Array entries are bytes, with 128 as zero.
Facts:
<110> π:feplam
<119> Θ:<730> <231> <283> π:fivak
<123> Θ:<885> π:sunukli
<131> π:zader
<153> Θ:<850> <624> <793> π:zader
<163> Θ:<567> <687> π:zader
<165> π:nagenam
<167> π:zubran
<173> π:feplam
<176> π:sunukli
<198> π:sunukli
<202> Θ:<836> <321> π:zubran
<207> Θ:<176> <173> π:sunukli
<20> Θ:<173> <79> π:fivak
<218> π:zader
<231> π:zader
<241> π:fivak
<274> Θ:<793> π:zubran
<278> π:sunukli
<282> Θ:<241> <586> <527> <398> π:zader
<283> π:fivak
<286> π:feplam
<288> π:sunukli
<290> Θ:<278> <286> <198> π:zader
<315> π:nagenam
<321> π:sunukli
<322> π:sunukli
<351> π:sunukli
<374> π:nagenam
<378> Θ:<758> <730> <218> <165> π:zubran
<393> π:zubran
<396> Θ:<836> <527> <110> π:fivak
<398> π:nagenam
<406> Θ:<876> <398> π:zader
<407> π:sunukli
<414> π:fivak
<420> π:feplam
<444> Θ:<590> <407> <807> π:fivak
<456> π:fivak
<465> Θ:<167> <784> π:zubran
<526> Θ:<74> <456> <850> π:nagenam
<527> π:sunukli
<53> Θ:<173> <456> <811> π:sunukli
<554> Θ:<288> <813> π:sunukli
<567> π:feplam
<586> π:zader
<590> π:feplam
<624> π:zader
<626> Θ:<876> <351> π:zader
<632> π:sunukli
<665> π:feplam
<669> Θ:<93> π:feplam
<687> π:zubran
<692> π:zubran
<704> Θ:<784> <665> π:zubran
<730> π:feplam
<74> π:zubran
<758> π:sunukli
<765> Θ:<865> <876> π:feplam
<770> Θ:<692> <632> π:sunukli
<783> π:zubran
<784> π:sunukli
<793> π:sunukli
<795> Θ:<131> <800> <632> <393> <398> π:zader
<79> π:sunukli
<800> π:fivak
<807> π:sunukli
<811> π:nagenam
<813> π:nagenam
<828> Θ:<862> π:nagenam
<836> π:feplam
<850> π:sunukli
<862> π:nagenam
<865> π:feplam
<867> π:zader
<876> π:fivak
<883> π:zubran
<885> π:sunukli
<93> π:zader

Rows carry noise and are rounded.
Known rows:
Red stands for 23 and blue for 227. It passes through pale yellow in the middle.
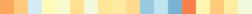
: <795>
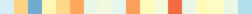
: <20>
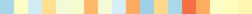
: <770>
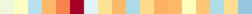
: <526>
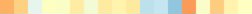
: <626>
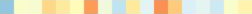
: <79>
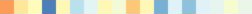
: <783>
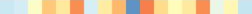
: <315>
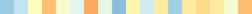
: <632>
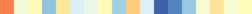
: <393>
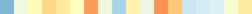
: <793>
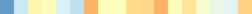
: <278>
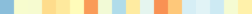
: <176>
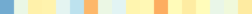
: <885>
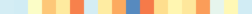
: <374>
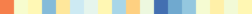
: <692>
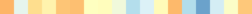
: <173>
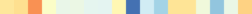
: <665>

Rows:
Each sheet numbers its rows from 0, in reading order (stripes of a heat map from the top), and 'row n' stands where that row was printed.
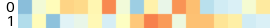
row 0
<850>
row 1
<444>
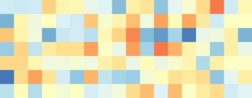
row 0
<876>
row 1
<554>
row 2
<202>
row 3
<53>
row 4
<867>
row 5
<784>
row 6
<414>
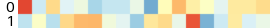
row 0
<730>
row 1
<456>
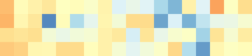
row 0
<131>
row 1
<687>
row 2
<93>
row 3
<624>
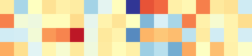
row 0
<165>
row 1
<765>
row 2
<811>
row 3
<406>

